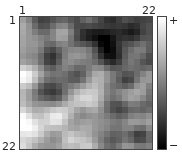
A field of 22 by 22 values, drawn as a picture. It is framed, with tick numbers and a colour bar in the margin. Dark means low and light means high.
Slope: up to the bottom left. Ninth with the highest average: bottom left. Lone odd cells: none. Grain: blotchy. Mirror symmetry: none.
